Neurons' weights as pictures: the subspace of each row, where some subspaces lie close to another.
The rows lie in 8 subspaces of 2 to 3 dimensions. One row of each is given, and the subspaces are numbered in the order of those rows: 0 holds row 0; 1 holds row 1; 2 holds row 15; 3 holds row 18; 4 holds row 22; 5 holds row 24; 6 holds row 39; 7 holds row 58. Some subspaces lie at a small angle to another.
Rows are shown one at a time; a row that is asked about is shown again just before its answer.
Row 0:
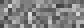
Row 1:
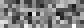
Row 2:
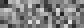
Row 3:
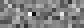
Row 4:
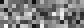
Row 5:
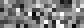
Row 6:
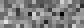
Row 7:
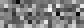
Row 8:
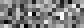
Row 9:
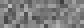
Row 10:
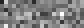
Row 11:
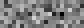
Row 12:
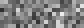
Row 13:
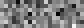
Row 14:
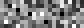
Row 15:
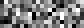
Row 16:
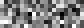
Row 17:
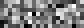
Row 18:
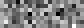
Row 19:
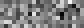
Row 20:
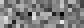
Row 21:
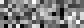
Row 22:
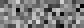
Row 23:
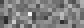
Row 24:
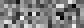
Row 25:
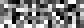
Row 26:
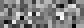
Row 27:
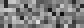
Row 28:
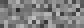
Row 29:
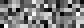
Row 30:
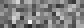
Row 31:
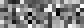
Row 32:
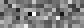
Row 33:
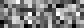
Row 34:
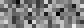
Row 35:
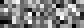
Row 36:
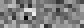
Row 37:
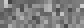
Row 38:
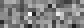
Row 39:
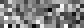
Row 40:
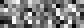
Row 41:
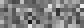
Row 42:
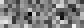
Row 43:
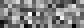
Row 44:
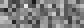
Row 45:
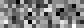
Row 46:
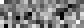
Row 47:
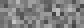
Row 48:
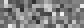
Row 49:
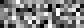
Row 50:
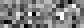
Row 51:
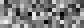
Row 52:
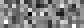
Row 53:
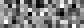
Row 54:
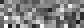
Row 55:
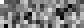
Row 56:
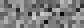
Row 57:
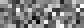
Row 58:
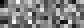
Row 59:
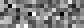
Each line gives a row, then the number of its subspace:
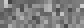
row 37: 7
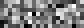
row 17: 1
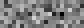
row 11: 7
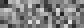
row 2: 7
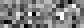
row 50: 5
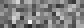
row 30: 5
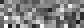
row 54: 6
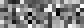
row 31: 4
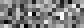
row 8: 5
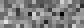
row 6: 1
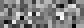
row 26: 5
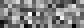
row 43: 1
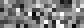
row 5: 4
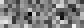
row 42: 2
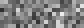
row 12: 4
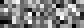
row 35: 2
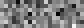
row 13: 3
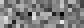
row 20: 7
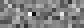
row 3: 0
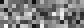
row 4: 6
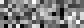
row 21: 6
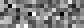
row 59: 0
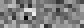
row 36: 0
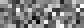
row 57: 4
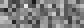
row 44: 6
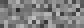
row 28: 0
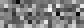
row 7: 1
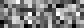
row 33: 1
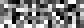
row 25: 5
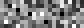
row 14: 3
